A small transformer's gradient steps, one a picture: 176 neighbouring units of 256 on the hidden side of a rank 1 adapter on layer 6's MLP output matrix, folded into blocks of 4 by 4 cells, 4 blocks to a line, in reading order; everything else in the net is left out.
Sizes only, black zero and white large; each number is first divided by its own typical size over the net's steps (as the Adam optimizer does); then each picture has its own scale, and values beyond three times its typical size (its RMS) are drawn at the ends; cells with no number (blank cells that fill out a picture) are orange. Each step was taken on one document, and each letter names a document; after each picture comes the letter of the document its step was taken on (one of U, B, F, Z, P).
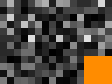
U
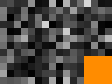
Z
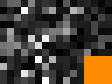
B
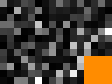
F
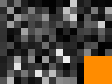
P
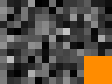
Z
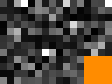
U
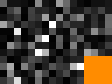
F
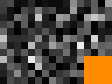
P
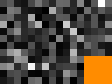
U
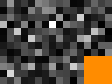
U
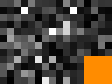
B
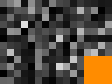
U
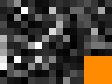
B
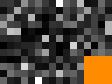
F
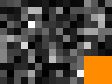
Z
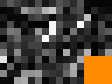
F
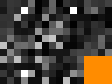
B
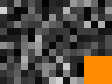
P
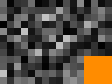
P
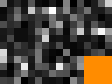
F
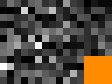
B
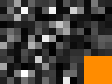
B
